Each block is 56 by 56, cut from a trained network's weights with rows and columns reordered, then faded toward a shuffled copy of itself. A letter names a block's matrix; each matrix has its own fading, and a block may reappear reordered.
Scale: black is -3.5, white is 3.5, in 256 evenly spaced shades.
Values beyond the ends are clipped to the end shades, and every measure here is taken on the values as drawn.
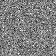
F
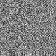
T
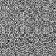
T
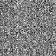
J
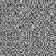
T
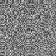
T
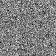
F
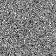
F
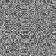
T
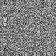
T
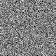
F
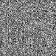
J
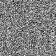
F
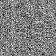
J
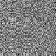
T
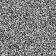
F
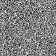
F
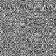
T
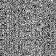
J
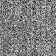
J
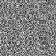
T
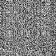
J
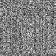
J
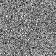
F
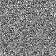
F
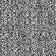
J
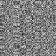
T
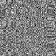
T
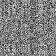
J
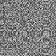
T
